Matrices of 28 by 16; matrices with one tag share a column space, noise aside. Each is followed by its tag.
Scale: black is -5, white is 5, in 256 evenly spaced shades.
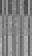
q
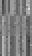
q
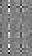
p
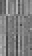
q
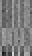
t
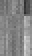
q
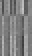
q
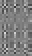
p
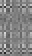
p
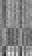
t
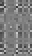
p
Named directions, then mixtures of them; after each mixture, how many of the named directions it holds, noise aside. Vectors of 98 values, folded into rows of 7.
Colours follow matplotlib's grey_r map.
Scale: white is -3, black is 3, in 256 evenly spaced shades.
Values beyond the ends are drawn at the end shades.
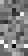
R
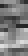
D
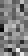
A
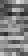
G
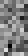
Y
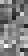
three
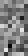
one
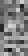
two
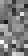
two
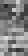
three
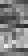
two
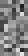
two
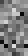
one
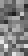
three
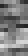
one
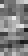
three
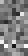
one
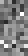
two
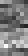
two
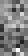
three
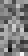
two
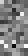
one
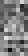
three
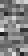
three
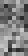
three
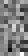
two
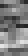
one
